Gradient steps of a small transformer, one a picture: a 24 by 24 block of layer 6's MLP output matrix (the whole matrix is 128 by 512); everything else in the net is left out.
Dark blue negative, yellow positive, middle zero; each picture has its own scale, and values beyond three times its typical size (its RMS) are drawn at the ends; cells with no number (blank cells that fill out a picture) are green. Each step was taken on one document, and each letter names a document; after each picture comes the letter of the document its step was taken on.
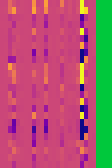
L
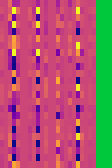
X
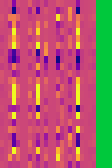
X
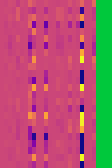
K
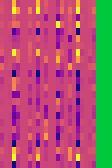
X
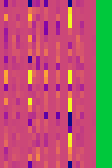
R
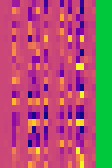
L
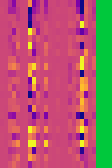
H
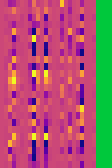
L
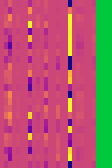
R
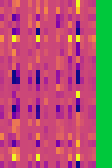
X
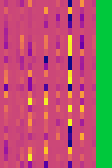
R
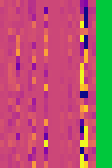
H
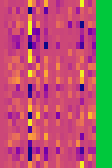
K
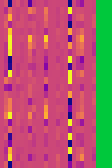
R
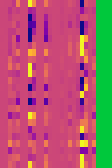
H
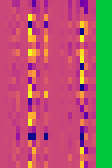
H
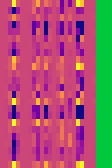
L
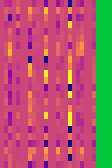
R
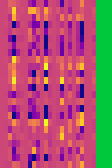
L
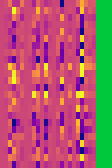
L
